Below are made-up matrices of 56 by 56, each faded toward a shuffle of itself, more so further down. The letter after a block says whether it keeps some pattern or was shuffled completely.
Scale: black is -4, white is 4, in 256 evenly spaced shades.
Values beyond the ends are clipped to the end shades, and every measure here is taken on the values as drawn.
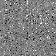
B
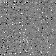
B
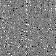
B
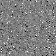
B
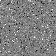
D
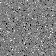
D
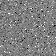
D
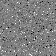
D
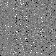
B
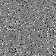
B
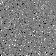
D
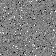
D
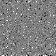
B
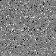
B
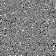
B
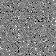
B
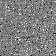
D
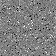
D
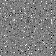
B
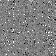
B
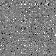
B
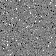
D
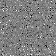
B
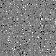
B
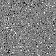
B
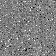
D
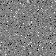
B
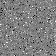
D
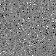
B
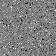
D
